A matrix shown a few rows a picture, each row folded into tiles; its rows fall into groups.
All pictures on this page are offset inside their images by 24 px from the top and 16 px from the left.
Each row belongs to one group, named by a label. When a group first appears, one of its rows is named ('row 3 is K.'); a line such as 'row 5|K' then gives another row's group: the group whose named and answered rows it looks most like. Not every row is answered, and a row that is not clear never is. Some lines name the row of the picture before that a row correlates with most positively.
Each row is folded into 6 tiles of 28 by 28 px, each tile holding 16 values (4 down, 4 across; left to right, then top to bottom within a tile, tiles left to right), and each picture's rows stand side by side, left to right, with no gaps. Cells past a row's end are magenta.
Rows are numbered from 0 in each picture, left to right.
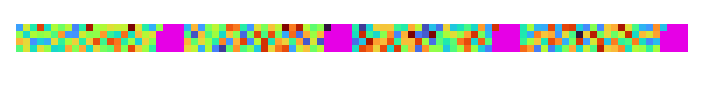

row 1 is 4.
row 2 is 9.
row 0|4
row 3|4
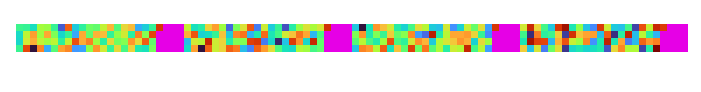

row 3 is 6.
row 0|4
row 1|9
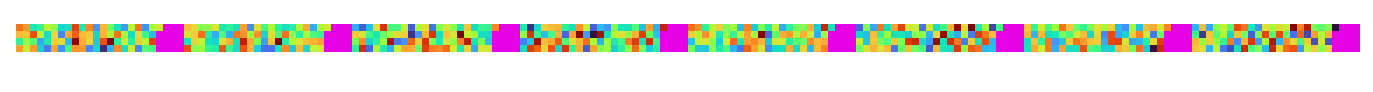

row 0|6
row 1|6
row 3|9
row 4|6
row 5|4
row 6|6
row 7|4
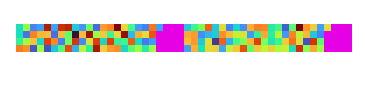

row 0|4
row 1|9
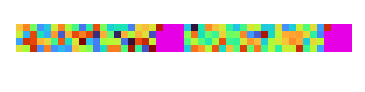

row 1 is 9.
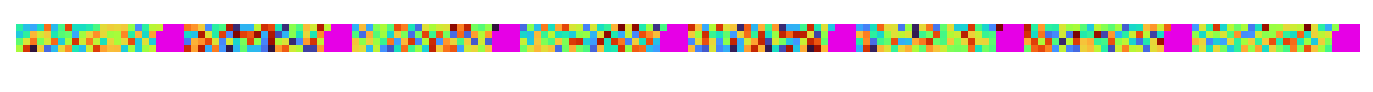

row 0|4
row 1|6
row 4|6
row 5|9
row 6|6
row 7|4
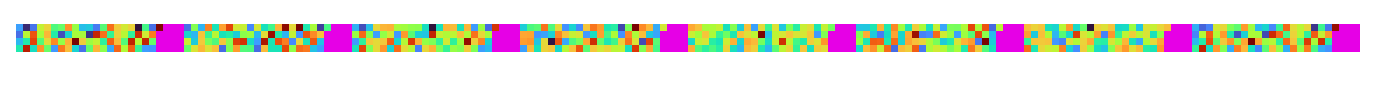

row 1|4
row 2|9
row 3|9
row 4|6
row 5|9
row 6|6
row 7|4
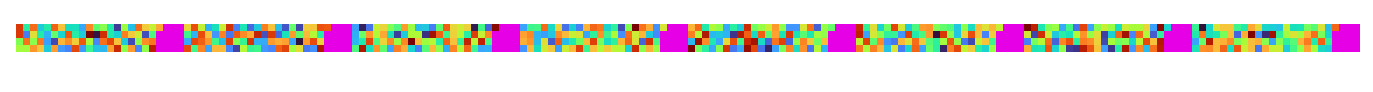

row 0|6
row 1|6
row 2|4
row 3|9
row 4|6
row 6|6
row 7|9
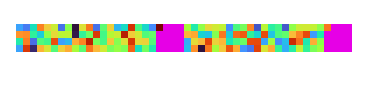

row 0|9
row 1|9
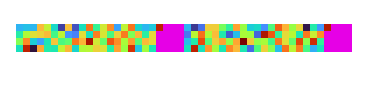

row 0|4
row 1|4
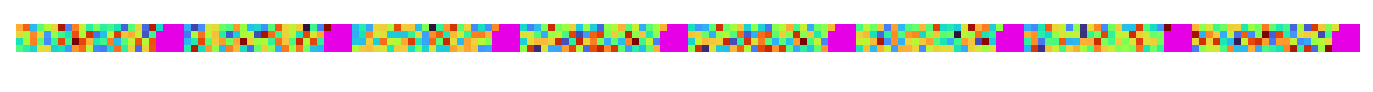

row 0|6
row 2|4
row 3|9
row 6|9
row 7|6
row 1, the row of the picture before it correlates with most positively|1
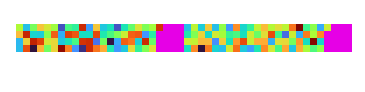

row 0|9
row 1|4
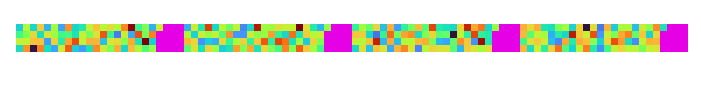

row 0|4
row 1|4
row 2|9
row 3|6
